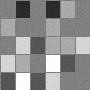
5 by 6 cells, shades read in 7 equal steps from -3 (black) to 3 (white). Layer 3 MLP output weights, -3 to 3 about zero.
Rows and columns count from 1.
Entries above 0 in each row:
1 2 4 3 2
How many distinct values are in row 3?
4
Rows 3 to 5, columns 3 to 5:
-1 1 1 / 0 3 -1 / -1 2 0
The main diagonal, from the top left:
0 0 -1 3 0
